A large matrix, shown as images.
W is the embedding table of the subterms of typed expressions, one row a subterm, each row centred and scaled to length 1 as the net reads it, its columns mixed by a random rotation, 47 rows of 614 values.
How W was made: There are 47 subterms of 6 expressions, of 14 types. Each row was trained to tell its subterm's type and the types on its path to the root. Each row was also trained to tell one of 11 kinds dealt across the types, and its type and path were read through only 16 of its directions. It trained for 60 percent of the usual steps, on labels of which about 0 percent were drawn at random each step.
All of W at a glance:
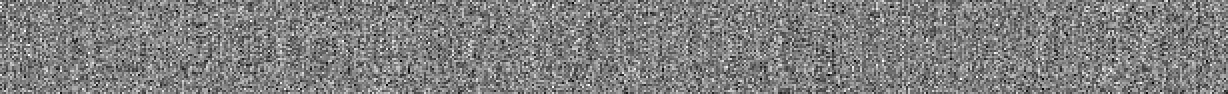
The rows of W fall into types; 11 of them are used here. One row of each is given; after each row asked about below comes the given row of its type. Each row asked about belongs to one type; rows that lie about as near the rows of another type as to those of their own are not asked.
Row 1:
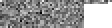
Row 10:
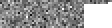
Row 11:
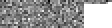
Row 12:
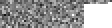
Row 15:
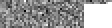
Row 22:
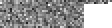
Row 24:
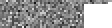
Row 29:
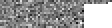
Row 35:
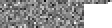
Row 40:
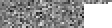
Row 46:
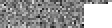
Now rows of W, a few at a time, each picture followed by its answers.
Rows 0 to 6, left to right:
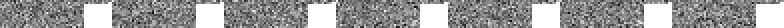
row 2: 1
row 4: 24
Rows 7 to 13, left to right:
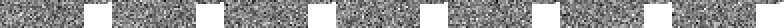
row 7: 22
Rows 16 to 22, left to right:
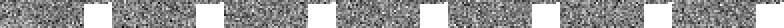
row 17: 15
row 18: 1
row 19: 10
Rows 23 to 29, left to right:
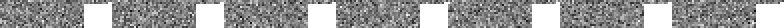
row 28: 15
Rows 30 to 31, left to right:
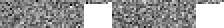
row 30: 10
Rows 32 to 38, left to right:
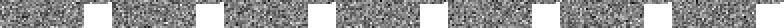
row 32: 1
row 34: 35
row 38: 10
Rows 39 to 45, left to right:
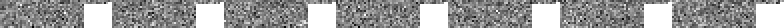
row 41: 29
